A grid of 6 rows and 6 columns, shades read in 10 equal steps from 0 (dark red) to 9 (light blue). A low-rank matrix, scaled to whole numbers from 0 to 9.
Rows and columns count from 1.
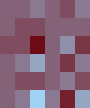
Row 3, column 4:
4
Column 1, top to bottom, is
4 4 3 4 4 4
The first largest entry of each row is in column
3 1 5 3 5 3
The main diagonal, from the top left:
4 3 0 4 5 7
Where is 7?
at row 4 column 3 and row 6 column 6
